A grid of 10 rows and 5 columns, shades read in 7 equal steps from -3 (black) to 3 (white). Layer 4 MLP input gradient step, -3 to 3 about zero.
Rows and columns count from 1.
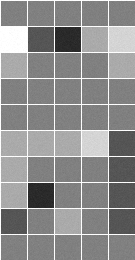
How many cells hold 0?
30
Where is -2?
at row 2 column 3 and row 8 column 2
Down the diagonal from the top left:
0 -1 0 0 0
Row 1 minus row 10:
0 0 0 0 0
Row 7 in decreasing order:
1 0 0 0 -1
